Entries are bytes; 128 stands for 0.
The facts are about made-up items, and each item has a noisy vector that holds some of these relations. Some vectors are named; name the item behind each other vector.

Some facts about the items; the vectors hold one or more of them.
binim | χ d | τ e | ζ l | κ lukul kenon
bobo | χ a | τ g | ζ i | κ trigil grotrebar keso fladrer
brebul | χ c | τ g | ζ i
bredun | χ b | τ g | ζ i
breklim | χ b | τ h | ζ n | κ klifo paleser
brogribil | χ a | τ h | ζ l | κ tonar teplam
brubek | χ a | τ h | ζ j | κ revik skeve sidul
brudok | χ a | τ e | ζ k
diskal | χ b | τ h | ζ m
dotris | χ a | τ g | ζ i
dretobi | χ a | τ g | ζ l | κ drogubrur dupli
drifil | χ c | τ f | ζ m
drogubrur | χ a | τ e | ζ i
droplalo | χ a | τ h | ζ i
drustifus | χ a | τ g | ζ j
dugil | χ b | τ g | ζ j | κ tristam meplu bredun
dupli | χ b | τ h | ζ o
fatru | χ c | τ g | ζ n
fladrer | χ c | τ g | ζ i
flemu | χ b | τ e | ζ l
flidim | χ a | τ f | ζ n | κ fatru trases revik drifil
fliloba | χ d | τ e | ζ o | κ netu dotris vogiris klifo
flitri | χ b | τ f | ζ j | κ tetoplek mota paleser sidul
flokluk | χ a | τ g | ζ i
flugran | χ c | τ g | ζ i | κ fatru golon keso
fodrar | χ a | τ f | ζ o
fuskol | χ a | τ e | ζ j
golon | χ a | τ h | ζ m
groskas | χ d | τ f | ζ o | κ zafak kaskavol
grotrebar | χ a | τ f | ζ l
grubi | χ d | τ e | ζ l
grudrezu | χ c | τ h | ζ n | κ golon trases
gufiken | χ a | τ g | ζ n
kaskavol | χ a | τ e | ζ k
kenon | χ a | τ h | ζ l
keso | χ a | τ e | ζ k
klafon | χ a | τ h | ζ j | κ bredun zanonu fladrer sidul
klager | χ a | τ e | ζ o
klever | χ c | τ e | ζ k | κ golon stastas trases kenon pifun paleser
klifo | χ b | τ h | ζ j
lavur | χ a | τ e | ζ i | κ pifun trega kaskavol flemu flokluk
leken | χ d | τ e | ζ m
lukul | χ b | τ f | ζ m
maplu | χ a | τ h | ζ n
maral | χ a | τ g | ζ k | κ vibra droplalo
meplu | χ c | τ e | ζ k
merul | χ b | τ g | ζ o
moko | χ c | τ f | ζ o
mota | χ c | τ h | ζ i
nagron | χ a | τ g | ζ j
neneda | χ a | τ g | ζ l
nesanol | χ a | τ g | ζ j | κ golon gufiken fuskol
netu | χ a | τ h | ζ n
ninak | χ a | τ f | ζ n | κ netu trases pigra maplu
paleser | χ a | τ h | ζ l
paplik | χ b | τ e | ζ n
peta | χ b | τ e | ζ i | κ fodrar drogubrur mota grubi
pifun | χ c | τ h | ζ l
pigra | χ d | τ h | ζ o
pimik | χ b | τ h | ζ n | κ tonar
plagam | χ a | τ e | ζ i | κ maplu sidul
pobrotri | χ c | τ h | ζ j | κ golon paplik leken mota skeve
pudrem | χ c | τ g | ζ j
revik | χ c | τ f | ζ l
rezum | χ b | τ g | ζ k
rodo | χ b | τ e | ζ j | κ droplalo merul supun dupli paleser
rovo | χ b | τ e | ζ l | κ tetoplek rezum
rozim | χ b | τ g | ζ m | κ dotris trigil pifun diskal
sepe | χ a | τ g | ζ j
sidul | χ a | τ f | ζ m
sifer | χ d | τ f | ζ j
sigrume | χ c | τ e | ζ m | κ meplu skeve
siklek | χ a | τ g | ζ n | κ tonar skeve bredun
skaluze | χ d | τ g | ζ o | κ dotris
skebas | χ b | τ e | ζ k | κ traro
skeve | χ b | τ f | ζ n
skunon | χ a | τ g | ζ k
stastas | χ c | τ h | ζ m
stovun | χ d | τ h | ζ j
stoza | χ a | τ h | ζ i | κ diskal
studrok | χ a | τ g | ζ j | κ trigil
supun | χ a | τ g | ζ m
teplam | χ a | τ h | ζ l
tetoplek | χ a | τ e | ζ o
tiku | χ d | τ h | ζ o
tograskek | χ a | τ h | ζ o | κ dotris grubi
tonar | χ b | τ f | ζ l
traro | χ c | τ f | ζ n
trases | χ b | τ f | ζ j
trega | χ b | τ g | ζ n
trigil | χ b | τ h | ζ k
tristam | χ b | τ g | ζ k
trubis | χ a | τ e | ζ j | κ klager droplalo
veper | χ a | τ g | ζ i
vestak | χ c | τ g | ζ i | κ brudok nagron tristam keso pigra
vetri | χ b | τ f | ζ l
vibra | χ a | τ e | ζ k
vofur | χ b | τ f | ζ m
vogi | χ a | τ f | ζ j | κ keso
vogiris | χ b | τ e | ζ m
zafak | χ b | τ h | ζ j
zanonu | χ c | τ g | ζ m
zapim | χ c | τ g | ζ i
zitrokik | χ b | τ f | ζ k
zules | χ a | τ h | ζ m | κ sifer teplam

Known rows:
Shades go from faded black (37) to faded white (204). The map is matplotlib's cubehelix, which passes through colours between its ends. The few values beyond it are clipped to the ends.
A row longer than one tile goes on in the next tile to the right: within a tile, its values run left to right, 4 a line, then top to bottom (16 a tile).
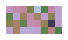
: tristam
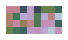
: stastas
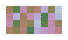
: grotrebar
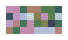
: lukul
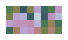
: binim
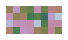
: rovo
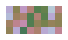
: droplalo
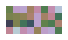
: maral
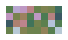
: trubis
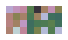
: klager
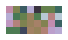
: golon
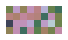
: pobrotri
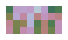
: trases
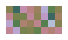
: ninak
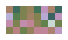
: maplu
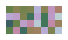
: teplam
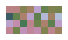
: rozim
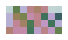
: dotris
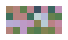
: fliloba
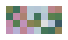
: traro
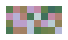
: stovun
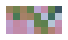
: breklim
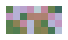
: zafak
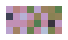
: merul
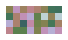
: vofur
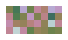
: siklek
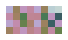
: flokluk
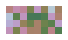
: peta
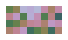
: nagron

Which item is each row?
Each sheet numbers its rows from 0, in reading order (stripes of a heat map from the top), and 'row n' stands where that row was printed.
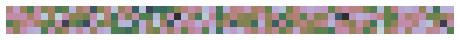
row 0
trigil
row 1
vibra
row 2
leken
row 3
groskas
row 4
skunon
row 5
nesanol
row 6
moko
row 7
rezum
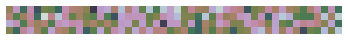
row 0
vogiris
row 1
tetoplek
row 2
bredun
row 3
stoza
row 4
pifun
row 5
zules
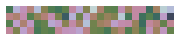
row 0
rodo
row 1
dugil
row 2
drogubrur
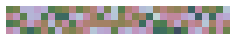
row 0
vogi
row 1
revik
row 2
skebas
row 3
grubi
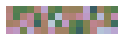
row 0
grudrezu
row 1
sidul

